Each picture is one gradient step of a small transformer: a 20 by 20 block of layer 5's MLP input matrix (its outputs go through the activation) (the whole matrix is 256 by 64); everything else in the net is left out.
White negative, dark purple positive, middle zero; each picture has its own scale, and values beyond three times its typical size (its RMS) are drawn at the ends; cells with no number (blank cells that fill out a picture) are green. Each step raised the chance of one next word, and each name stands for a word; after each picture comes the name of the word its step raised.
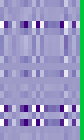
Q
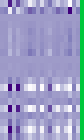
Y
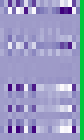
Y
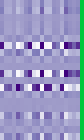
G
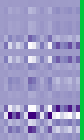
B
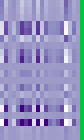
G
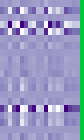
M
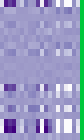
Y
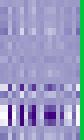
G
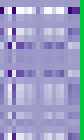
M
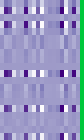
Q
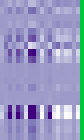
Y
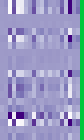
B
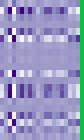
B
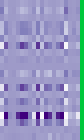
G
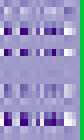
Y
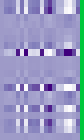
G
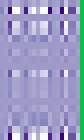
B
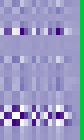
B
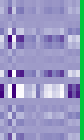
Q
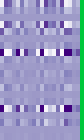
M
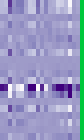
Q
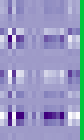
G
